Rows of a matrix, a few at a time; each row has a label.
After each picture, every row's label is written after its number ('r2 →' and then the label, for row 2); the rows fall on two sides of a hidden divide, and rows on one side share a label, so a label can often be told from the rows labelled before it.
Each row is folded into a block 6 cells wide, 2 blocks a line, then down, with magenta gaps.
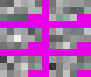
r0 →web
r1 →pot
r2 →web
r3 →pot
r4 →pot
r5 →pot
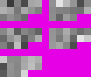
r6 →web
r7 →pot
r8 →pot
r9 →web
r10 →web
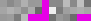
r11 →web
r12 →web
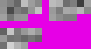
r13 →pot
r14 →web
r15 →pot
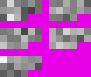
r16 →pot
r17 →web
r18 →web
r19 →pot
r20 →web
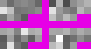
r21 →web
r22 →pot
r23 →pot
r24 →web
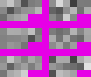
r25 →pot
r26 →pot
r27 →pot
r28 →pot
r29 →pot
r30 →pot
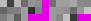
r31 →web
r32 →pot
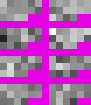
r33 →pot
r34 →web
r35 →web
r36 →web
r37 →web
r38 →web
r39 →web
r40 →web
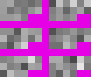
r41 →pot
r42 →pot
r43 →pot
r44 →pot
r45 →pot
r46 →web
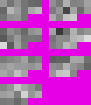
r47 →web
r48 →pot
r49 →pot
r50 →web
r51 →pot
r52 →pot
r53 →web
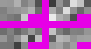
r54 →web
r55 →pot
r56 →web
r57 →web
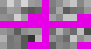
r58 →pot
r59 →pot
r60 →pot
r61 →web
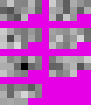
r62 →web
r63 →pot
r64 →pot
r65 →web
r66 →pot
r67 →pot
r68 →web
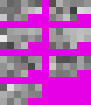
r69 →web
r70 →pot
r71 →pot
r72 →web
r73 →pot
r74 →web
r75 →pot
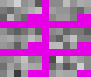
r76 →web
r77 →pot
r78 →web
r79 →web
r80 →web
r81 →pot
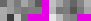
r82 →pot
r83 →pot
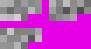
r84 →pot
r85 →pot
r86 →pot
